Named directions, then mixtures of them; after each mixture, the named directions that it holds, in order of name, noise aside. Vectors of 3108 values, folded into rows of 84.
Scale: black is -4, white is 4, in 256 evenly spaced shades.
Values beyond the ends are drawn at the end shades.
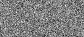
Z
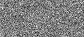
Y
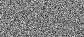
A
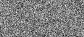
Z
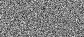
A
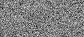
Y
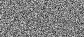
A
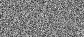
A, Z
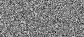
A, Z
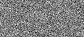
Y, Z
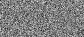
A, Z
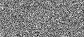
Y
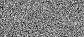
A, Y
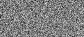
A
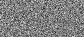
A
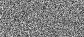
A, Y
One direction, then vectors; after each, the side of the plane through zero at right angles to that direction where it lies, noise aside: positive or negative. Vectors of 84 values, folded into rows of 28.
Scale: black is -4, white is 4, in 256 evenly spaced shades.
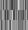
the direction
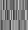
positive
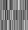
positive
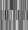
positive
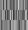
positive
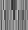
positive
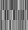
positive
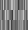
negative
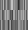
negative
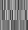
negative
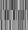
positive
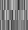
negative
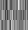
positive
